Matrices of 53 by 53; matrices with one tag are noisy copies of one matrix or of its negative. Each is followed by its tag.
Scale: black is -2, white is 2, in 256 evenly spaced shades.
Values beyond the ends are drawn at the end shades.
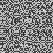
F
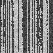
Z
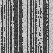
Z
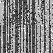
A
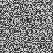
F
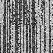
A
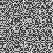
F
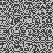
F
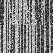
A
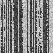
Z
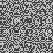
F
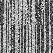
A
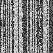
Z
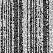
Z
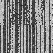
A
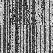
A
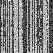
Z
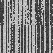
A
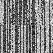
A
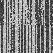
A
